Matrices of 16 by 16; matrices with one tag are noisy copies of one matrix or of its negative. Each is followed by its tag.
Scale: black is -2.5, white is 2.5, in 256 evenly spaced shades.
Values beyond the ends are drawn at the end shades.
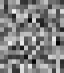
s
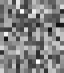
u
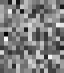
u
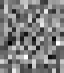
s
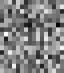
u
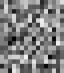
s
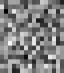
s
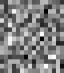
s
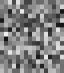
u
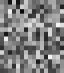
u
